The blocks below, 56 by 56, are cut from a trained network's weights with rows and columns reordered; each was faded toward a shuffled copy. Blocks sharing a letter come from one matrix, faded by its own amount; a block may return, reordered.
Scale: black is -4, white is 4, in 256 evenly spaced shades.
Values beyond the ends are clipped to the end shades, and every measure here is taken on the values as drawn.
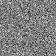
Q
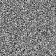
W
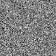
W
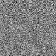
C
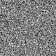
Q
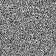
Q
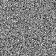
W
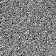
Q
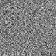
C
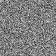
W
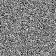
W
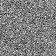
Q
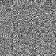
C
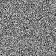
Q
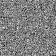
W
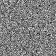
Q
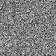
W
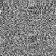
C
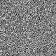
W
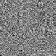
C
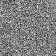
W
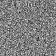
W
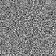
C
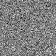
Q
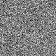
W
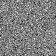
Q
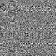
C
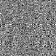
C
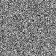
W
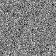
W
